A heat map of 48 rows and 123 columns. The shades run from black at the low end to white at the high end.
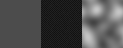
It is made of 1 by 3 panels. Panel 1,1: low, flat. Panel 1,2: very low, checkered, faint in contrast. Panel 1,3: middling, smooth, strong in contrast.
